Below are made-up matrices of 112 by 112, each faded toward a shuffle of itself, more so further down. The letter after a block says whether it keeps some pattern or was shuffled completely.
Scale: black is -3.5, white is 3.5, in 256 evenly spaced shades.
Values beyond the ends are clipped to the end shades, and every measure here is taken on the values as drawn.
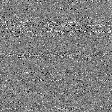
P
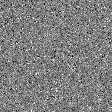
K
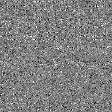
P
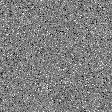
K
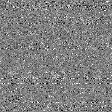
P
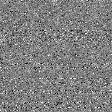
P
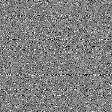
P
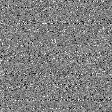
P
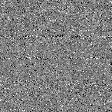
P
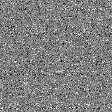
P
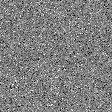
K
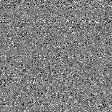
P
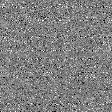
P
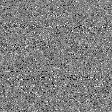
P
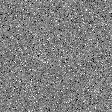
K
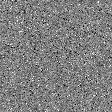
K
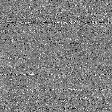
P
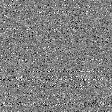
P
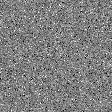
K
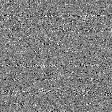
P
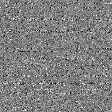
P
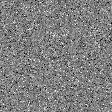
K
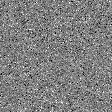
K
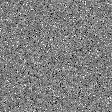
K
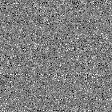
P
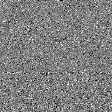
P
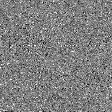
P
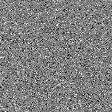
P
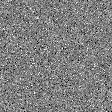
K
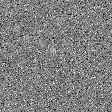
K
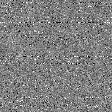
P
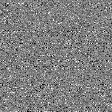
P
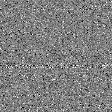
P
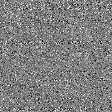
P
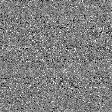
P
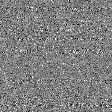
P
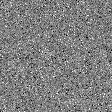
K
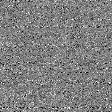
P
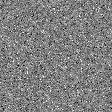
K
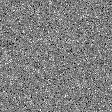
K
